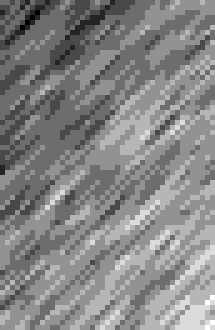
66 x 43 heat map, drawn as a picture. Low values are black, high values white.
Slope: up to the bottom right. Odd rows or columns: none. Ninth with the highest average: bottom right. Mirror symmetry: none.
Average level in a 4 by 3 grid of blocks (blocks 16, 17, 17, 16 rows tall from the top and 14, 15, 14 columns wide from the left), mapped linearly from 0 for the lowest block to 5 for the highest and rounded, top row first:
0 1 2 | 1 3 3 | 2 3 4 | 3 4 5
